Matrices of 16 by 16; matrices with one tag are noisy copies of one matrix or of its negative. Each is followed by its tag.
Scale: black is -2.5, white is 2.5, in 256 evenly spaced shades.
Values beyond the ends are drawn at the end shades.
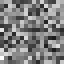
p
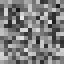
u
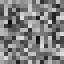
u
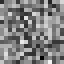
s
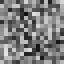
s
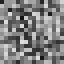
s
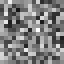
u
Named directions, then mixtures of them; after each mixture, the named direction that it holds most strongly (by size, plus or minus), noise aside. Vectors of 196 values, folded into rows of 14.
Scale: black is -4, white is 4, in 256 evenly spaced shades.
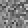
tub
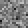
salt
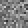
tub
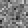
salt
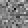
tub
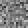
tub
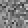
tub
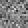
tub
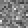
salt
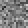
tub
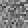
tub
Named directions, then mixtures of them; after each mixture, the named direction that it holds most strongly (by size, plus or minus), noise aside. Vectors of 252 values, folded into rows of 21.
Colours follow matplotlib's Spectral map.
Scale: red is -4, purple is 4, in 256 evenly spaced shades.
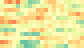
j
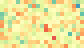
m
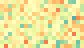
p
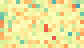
m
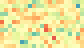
m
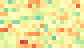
j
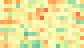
j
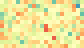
m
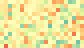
p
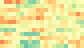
j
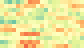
j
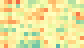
j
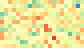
m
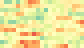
j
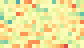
m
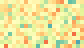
p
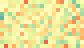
p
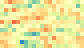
j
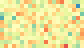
m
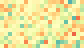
p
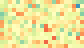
m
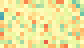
m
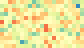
m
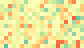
p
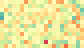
p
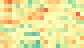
j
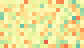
p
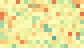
m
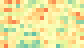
j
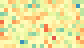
m
